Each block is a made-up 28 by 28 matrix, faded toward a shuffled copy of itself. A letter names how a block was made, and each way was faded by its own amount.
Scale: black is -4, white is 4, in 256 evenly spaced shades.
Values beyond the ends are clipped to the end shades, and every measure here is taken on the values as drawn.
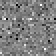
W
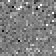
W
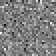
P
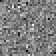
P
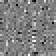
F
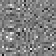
F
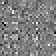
F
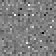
W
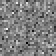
P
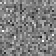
P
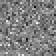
P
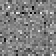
W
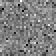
P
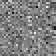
F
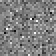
P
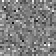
P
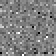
W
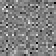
F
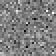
P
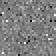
W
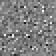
W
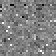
W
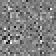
F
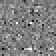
W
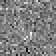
P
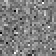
P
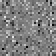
F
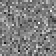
P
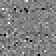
W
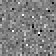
W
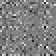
F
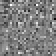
F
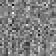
F
